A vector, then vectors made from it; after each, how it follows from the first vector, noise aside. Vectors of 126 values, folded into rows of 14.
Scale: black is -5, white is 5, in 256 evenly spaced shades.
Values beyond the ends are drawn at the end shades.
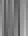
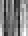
scaled up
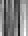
scaled up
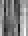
scaled up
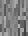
sign-scrambled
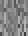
sign-scrambled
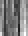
scaled up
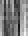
scaled up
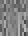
sign-scrambled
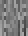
sign-scrambled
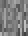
sign-scrambled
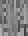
sign-scrambled
